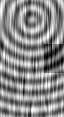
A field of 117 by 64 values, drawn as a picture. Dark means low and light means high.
An odd patch, lower than its surroundings, sits in the middle right. The values follow a bell shape. Concentric rings centre on the top middle. There is no overall slope.
